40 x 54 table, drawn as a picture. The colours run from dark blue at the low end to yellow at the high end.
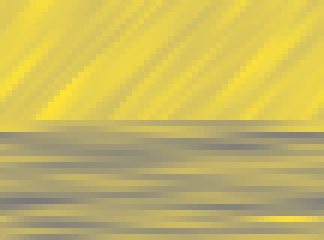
It is made of 2 by 1 panels. Panel 1,1: very high, slanting up to the right, faint in contrast. Panel 2,1: high, streaked across.
